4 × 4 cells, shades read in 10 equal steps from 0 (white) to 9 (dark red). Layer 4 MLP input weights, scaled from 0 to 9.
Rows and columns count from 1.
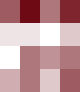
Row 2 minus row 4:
-2 -4 -2 -4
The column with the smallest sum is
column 1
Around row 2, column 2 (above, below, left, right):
9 5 1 0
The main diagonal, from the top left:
6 1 4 6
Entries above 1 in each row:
4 1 3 4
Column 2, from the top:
9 1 5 5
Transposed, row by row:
6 1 0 3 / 9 1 5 5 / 5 0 4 2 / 8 2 5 6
